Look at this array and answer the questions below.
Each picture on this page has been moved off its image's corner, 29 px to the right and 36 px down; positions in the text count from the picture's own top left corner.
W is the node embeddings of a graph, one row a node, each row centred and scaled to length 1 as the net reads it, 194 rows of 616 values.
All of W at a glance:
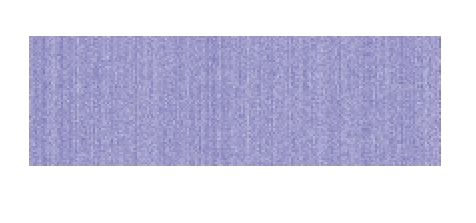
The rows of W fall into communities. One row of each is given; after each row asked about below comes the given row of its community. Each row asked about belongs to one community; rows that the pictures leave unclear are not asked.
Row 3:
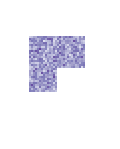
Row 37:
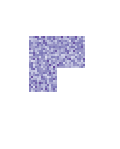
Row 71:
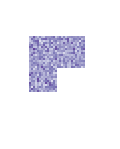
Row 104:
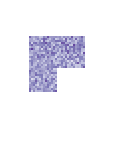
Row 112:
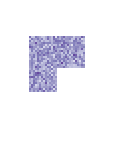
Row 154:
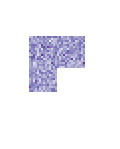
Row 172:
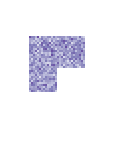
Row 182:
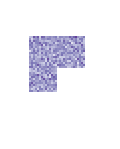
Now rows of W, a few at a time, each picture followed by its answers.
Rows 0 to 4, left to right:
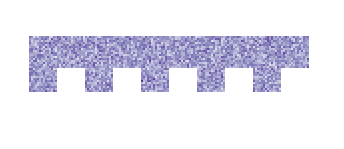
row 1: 71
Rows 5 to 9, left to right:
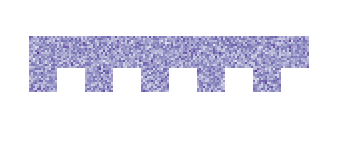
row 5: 172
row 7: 172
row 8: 104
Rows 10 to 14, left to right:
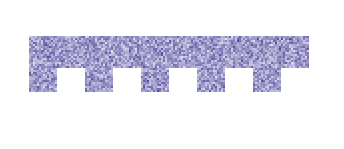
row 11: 182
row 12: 37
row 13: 172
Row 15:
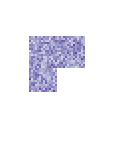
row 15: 112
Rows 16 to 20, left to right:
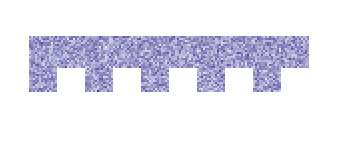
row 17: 3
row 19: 182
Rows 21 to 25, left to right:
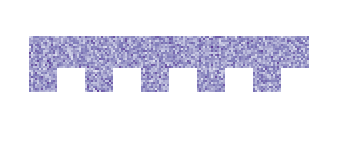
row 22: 172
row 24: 154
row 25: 182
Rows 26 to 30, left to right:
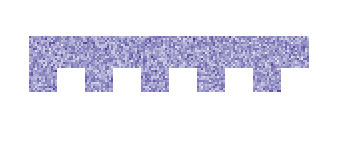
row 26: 71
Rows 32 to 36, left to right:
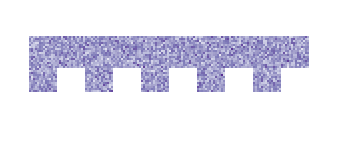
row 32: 112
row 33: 104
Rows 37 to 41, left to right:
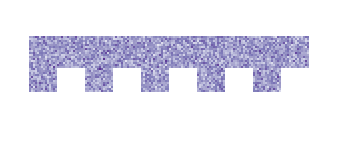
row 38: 104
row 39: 182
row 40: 71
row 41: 3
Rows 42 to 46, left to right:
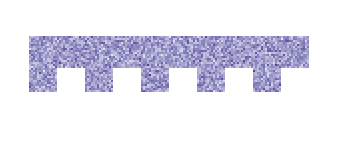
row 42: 3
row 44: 182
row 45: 154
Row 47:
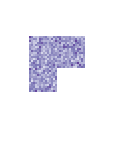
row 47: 112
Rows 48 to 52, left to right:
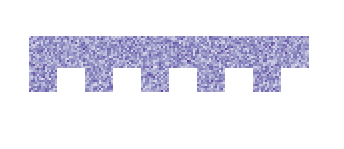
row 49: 172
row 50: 112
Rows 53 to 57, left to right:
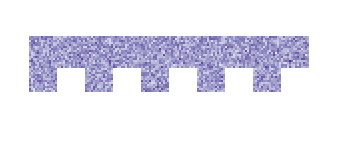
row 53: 182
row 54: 154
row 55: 71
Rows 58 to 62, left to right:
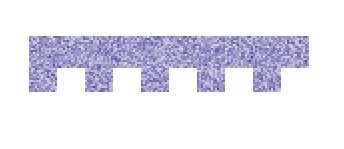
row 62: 182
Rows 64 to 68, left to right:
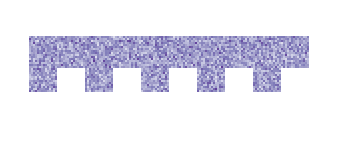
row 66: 104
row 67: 37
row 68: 71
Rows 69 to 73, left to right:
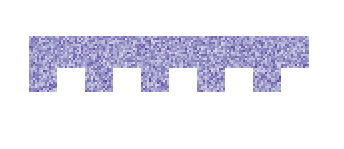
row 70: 71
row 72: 3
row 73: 182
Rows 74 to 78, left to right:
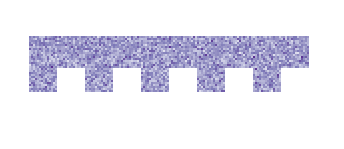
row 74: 104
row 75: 104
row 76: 112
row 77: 104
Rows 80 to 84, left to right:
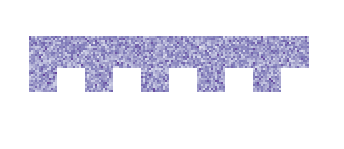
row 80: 104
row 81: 104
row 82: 112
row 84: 104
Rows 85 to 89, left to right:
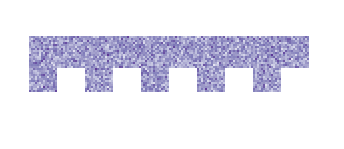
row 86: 104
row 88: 154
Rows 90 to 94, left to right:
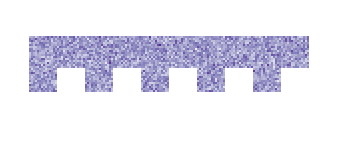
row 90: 154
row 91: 154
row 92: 172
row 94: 154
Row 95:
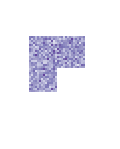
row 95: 172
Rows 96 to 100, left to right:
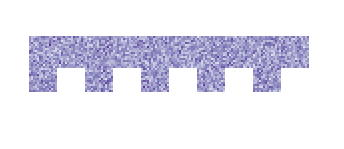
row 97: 37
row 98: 37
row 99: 154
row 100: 3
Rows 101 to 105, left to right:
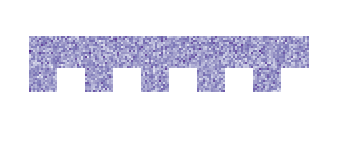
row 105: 3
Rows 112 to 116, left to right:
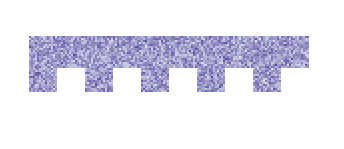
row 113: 37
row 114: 71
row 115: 37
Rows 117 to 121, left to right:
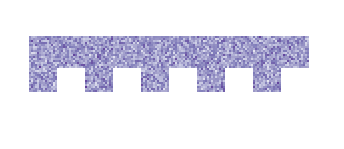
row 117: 112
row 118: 71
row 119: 182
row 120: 71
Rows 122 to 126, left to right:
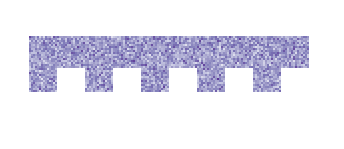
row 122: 172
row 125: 104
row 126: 104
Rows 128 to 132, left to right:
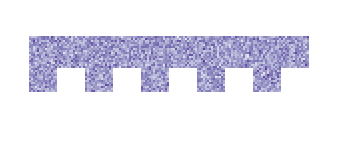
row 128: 3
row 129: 182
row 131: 71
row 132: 3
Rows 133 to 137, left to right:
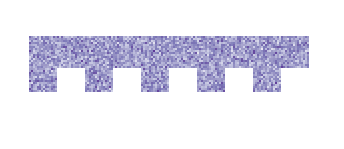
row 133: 172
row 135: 37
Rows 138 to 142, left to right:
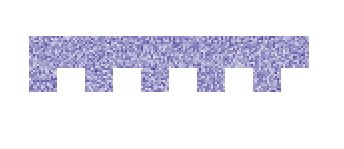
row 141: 37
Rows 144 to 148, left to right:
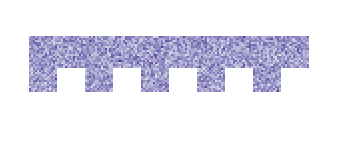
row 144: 182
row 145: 182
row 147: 182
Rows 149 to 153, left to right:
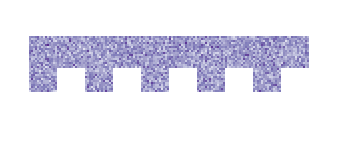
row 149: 172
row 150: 112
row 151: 37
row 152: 172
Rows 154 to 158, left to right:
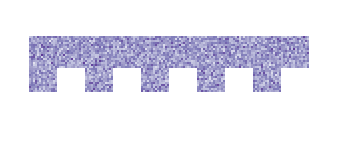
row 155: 154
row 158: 71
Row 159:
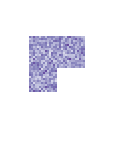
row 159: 71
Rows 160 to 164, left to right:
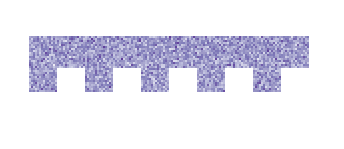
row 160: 37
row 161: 71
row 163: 104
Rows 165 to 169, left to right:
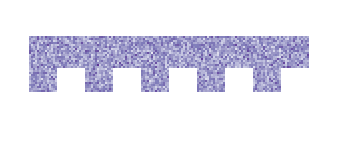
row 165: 37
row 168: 37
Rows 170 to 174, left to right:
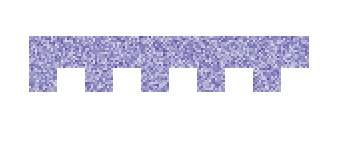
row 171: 154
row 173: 71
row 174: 3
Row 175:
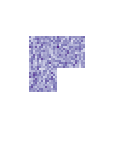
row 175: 112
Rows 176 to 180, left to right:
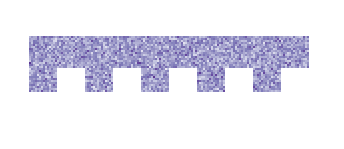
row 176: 37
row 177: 3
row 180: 3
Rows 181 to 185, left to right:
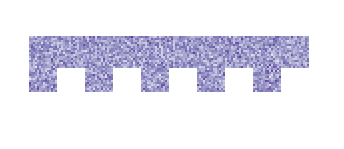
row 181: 154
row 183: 71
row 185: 37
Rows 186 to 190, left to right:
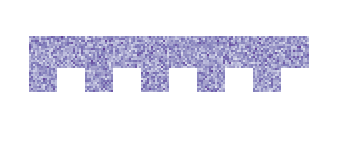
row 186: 71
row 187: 71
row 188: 172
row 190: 3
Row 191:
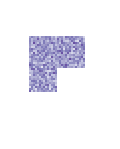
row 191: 37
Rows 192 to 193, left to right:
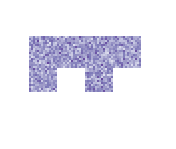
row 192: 182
